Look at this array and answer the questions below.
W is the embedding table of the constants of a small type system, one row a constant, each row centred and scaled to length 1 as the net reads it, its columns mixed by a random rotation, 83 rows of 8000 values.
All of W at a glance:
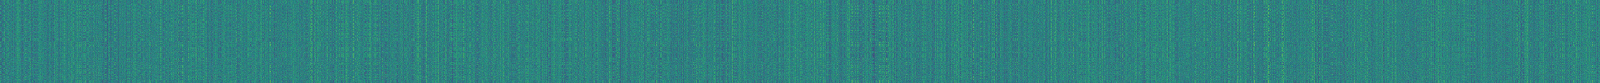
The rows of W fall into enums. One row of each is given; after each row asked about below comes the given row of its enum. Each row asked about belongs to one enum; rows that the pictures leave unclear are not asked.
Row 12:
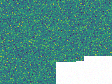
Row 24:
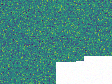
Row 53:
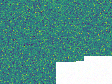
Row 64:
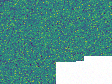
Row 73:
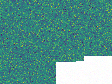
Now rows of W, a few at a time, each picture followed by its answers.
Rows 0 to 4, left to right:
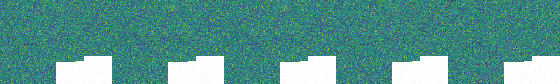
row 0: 53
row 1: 24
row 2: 24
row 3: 53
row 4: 64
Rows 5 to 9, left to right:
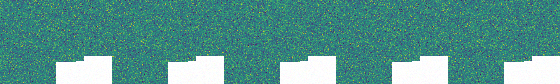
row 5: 73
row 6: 12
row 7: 53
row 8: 73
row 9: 12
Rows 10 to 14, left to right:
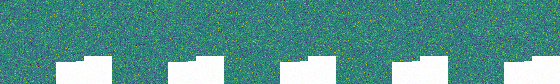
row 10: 64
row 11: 53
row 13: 12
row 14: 24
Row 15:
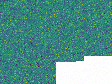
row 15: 64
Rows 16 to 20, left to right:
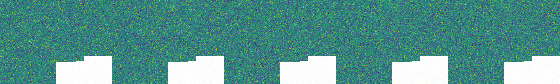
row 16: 12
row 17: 24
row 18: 64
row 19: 53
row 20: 53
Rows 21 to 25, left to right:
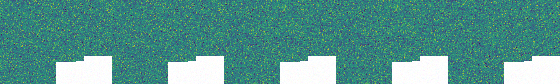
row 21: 73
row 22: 73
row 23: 24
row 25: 64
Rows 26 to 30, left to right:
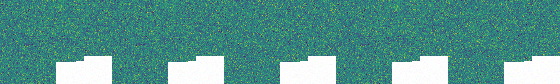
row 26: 24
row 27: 53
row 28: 73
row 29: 24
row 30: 12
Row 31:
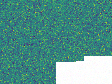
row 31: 53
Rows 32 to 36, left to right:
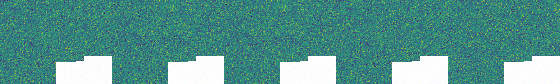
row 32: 64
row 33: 24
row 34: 24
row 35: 64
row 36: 73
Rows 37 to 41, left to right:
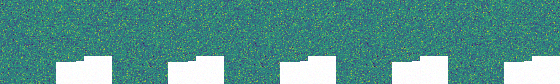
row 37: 24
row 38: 64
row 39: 64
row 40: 64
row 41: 53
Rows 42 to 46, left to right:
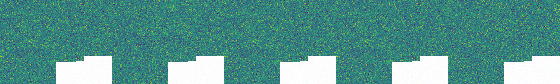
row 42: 12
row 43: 24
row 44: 12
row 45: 12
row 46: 73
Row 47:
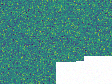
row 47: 24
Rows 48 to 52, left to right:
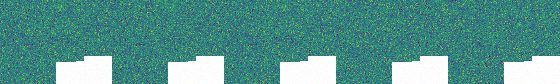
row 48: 24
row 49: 53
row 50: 24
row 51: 73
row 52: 64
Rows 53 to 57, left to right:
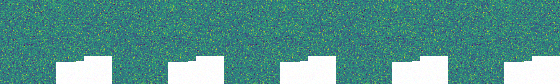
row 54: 24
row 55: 24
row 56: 24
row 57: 53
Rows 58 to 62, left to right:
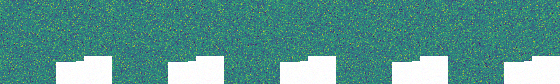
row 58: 73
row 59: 73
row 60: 53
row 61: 73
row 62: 64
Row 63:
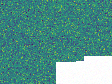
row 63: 24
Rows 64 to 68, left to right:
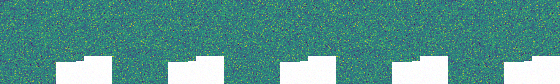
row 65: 12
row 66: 73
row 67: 12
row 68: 64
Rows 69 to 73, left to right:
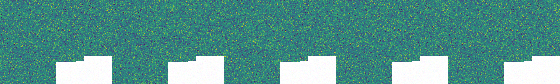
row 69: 73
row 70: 24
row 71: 12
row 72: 73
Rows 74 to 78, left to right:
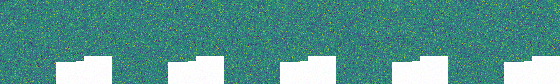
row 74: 64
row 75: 73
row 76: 53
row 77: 24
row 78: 73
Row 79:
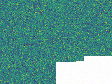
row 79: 53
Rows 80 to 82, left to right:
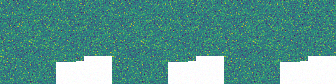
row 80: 12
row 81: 12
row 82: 12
